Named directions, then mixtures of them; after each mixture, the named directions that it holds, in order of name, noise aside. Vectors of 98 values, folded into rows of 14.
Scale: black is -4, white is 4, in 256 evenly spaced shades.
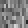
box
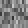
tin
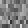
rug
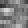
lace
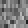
box, rug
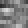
lace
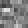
lace, tin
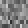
rug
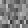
rug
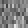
box, tin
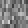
rug, tin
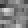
lace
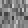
tin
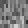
box, lace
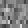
lace, rug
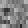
lace, rug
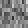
tin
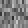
tin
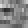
lace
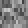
lace, tin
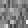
box, rug
